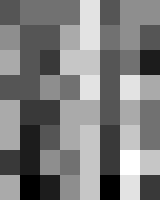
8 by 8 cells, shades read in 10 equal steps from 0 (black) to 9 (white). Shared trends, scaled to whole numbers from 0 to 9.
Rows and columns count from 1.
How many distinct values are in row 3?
6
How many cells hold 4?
9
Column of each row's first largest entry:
5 5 4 5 1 5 7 7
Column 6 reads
3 4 3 3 3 2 2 0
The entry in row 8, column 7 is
8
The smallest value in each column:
2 0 1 4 6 0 4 1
